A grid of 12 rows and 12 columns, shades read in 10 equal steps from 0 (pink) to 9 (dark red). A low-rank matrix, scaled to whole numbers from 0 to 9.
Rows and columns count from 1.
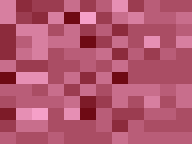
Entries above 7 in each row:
0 1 0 1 0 0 2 0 1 2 0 0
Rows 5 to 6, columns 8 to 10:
7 4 6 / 3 5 5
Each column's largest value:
9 7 7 6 9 9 6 9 6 6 5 5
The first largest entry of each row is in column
2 5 1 6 1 2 1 5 6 6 8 2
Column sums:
64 46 43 52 50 66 55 55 54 48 55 49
